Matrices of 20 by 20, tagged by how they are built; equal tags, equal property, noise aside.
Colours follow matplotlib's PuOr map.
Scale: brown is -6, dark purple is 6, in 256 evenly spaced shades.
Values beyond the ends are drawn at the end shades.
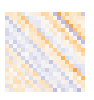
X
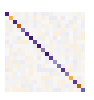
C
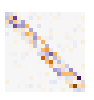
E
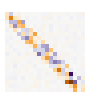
E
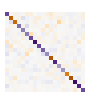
C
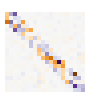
E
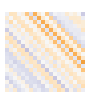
X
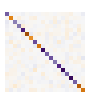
C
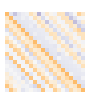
X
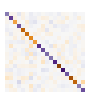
C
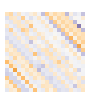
X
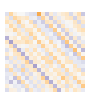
X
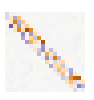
E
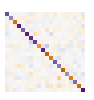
C
